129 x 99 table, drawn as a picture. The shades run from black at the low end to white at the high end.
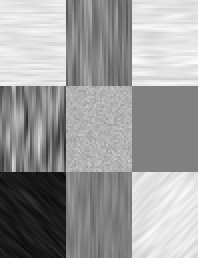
It is made of 3 by 3 panels. Panel 1,1: very high, streaked across, faint in contrast. Panel 1,2: middling, streaked downward. Panel 1,3: very high, streaked across, faint in contrast. Panel 2,1: middling, streaked downward, strong in contrast. Panel 2,2: high, fine-grained, faint in contrast. Panel 2,3: middling, flat. Panel 3,1: very low, slanting down to the right, faint in contrast. Panel 3,2: middling, streaked downward, faint in contrast. Panel 3,3: very high, slanting up to the right, faint in contrast.
